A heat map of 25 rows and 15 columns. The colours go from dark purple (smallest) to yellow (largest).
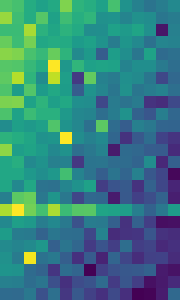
There is an overall slope up to the top left. The bottom right is the ninth with the lowest average. The halves do not mirror each other. Row 18 differs from the rows beside it.
